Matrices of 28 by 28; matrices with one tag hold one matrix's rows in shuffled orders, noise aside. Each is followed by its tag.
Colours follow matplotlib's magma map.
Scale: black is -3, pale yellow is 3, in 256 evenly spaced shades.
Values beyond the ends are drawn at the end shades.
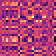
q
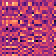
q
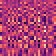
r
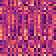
r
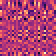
r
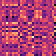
q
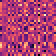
r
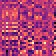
q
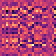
q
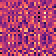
r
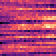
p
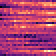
p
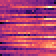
p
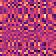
r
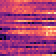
p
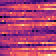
p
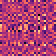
r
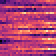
p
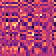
q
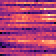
p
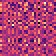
r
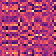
q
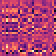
q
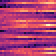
p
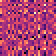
r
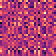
r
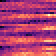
p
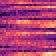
p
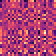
r
